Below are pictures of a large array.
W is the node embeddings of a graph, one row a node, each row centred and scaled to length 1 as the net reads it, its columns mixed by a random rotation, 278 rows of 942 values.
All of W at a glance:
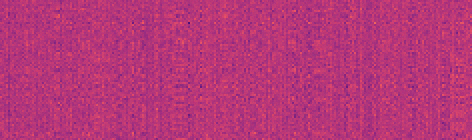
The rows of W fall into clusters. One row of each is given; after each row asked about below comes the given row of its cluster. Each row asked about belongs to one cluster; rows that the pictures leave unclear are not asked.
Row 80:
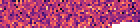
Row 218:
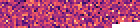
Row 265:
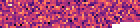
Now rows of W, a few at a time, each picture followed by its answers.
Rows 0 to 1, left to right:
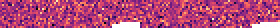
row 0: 218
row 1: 265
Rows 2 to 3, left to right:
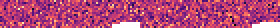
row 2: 80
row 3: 80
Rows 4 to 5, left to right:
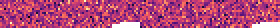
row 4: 80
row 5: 265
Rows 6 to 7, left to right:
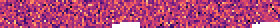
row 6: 218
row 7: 265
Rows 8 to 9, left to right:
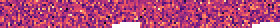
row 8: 218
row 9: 80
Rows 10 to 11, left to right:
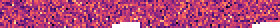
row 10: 218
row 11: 265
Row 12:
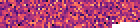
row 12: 218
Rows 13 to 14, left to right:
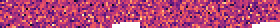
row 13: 265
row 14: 265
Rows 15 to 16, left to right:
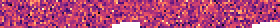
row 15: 218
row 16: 265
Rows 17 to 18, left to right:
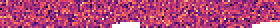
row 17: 265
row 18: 265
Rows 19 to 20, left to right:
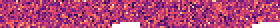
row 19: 80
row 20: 218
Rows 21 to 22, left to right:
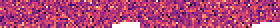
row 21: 80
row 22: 80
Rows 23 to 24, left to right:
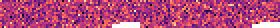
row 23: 80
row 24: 218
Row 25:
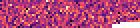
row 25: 265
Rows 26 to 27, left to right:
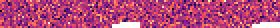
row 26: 218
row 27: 80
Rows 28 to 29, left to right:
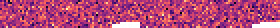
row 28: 265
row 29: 265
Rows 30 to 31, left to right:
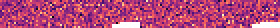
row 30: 218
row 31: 265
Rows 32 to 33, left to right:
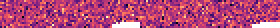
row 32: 265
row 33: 265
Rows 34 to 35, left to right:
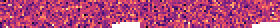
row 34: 265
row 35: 218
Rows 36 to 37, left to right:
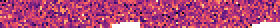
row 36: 265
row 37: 80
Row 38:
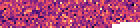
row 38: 80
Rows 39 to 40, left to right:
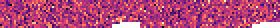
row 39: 218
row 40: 80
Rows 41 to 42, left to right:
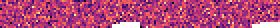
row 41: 265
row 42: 265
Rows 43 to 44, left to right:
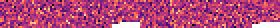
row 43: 218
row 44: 218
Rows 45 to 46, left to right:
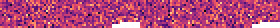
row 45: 218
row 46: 218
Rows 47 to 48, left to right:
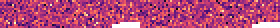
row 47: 218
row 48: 218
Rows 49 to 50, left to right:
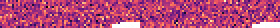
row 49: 265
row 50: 80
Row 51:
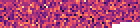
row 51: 80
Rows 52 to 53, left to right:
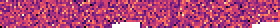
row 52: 265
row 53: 265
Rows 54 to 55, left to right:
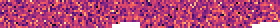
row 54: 218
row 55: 218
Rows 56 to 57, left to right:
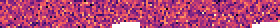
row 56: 265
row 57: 265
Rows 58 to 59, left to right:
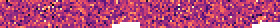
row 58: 218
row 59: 218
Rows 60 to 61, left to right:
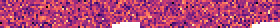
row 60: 265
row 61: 265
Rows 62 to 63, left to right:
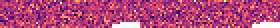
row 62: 80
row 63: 80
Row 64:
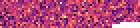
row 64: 80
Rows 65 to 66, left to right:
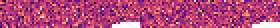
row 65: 265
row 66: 80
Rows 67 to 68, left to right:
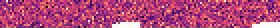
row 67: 265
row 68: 80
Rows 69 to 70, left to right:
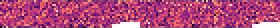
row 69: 265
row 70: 218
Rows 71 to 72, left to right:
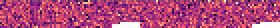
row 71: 265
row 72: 80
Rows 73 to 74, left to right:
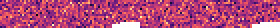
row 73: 265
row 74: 265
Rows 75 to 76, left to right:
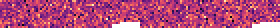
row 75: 218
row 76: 80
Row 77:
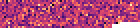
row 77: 218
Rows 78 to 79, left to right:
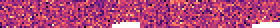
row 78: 265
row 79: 218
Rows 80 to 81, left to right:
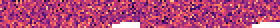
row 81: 218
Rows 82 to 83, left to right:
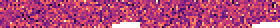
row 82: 80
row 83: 80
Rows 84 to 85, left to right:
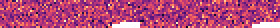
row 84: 80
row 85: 80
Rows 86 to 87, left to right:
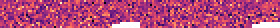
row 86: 80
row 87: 218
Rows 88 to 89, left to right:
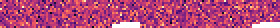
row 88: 80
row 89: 80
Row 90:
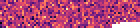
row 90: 265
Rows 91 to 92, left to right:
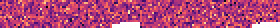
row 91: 265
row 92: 265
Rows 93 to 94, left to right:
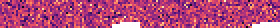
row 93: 218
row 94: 80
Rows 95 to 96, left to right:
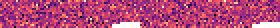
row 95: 80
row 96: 80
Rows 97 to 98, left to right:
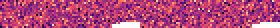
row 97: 265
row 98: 80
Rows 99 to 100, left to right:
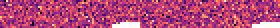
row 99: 265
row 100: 80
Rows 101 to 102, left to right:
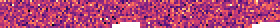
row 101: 218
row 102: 218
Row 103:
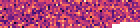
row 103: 80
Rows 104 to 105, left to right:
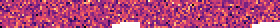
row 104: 265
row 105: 218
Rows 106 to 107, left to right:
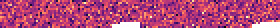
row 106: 265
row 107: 265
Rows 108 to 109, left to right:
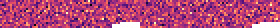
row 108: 265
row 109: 218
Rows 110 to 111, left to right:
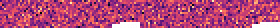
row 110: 265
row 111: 218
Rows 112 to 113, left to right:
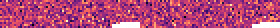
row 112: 265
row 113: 218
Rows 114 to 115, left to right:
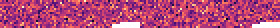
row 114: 80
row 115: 265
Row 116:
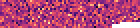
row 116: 218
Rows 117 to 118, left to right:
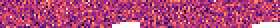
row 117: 265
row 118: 218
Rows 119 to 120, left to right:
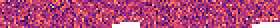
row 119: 218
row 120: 218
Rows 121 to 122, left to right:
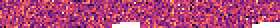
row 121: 265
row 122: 218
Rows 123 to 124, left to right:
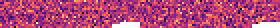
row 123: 80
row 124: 218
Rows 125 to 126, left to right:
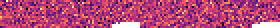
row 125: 265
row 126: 265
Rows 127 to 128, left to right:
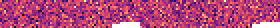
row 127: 80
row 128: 80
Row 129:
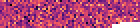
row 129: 218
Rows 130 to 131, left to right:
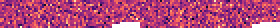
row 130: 218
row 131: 218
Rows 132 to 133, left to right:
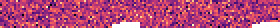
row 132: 80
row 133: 265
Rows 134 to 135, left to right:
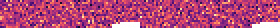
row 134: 265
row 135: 265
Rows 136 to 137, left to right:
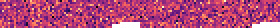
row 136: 218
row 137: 80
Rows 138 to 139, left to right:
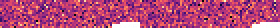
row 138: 80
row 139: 80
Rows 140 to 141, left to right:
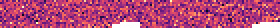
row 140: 80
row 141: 218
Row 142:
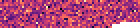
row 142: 80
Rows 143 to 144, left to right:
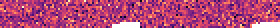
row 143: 80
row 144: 265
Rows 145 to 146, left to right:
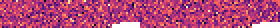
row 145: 80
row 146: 80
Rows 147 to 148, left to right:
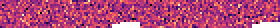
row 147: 265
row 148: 218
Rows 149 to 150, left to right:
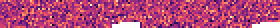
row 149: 218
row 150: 265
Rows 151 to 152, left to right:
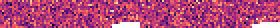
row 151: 218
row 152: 218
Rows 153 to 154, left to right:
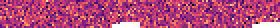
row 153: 265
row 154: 218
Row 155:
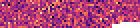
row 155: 218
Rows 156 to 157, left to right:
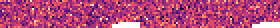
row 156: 218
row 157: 80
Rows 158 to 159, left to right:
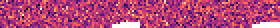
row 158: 265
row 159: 265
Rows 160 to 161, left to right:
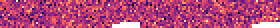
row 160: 80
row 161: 218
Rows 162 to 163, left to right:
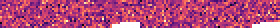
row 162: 265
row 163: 265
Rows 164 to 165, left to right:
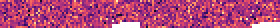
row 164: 218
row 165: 218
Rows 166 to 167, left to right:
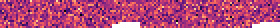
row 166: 218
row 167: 80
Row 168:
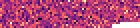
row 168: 80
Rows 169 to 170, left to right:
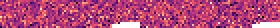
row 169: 265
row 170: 265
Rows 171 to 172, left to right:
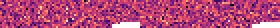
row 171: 265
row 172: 265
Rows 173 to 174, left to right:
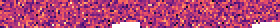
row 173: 265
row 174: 265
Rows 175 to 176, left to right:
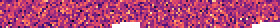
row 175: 265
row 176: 218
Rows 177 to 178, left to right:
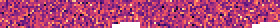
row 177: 218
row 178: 218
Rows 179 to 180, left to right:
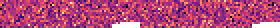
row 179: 265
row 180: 80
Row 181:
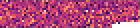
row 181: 265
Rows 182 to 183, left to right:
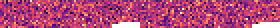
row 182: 218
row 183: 218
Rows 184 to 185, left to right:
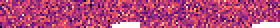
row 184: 265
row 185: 80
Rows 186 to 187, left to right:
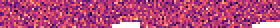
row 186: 218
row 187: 265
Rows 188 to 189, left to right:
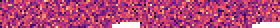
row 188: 265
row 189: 265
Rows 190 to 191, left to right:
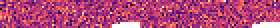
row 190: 265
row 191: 80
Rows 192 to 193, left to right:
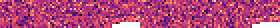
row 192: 218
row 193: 218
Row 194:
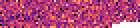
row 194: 80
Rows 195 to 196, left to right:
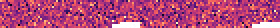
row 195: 218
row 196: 80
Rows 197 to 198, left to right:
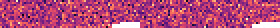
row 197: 80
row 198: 218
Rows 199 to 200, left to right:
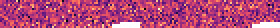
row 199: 80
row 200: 80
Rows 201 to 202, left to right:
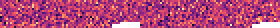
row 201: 80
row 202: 218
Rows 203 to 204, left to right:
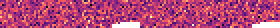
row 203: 265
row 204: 265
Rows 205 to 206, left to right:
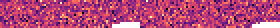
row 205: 80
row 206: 265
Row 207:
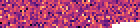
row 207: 265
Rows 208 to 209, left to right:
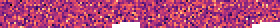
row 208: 218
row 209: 218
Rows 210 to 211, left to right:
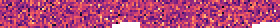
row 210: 218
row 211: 80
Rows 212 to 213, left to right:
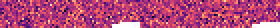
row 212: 218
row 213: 80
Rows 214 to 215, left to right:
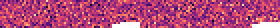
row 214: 265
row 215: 218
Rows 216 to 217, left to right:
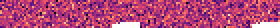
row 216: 265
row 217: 265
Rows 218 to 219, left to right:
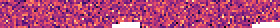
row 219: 265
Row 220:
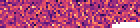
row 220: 265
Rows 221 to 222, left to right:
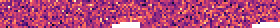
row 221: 218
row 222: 265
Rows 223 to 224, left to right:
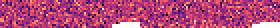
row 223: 218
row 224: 80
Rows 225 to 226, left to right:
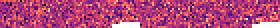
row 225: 218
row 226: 218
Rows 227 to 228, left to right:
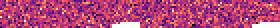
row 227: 265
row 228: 218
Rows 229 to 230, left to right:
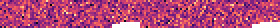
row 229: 265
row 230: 218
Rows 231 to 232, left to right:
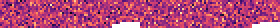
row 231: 218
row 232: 218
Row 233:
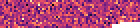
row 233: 218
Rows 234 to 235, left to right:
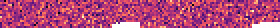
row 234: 265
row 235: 218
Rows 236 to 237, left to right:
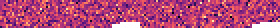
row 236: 265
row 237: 80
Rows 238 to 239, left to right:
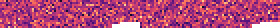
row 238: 218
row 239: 265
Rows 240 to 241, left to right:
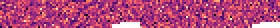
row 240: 265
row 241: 80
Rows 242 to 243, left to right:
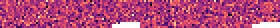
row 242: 265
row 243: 218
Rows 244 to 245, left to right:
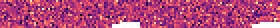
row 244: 218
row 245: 218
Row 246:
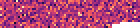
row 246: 80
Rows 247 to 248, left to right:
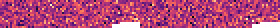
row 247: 218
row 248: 218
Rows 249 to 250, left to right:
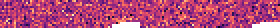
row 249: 218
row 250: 265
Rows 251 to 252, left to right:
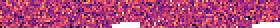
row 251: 265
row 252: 218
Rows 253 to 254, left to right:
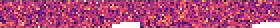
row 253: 80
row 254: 265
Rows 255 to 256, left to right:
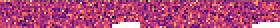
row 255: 218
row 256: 218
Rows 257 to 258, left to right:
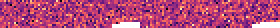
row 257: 218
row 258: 265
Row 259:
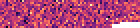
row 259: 218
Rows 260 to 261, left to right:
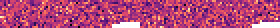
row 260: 265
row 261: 218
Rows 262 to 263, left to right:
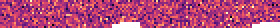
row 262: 218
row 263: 80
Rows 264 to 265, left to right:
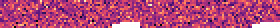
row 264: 80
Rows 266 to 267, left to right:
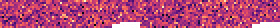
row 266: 80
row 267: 80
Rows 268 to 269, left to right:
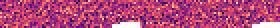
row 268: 265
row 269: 80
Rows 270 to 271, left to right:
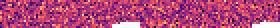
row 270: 265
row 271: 80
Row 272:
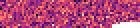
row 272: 265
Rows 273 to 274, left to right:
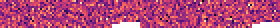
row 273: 218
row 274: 80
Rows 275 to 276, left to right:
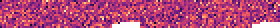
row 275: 265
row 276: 80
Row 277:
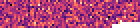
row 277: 218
